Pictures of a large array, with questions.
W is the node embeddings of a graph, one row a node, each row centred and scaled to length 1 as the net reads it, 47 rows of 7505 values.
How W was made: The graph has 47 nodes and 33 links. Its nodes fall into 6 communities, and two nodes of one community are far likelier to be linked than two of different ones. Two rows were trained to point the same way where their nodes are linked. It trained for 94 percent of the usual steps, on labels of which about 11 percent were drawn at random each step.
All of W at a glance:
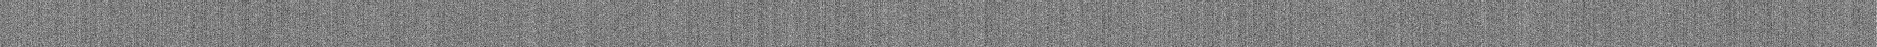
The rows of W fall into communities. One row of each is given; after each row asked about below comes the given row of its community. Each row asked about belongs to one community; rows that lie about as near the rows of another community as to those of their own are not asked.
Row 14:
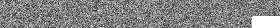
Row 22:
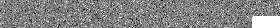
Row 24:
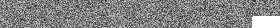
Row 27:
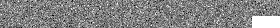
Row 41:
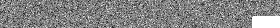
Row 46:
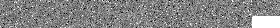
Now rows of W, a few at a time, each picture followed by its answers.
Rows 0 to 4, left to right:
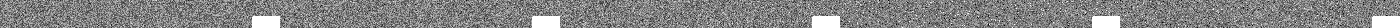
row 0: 14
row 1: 14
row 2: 22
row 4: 24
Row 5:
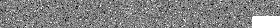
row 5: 22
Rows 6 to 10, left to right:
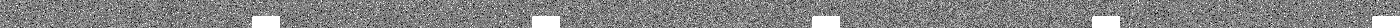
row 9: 22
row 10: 22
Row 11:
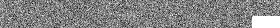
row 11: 46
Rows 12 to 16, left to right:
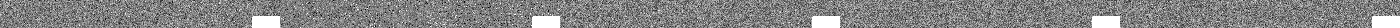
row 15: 14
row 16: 24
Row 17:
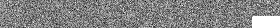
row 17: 46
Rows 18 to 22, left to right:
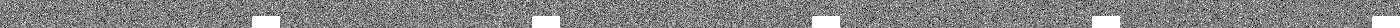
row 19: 14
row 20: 22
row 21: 46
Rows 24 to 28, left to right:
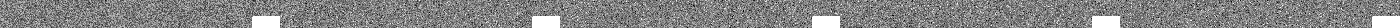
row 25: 41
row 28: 24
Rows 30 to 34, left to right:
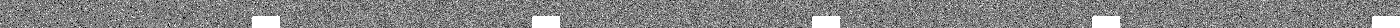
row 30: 22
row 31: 27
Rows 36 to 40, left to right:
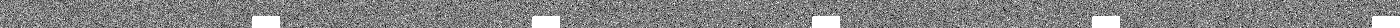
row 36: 46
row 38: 41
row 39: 24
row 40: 27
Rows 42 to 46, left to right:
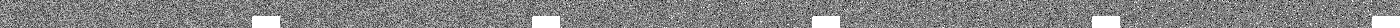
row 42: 27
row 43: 24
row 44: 24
